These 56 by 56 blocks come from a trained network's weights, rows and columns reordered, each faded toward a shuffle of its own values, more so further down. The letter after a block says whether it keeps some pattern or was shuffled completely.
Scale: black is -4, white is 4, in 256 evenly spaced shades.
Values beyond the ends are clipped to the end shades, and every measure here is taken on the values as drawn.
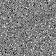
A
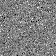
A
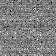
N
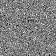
A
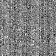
N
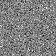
A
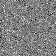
A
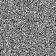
A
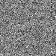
N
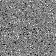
A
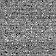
N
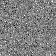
A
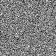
A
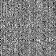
N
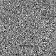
N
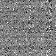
N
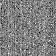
N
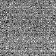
N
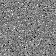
A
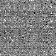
N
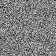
A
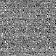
N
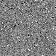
A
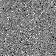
A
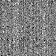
N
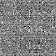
N
